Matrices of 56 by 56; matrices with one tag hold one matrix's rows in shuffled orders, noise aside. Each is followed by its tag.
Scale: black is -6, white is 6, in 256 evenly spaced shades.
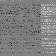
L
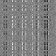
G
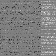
L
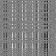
G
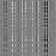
G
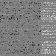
L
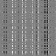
G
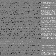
L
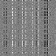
G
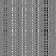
G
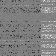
L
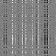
G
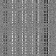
G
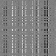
G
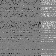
L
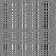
G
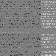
L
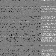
L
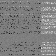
L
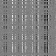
G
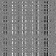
G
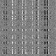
G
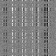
G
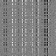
G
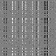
G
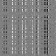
G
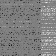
L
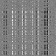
G
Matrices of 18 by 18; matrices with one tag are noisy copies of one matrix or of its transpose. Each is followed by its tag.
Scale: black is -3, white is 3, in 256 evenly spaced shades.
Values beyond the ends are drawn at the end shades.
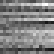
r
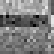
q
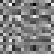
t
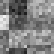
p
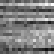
r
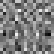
t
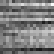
r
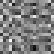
t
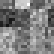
p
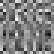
t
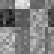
p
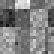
p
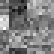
p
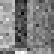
q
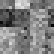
p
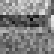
q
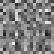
t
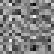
t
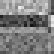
q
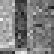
q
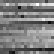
r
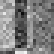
q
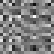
t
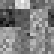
p
